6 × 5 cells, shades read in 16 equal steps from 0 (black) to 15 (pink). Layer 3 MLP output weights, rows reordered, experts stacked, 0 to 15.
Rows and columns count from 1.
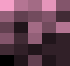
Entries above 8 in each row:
4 1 2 1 0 0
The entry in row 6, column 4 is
2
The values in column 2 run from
2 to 11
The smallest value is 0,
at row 6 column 1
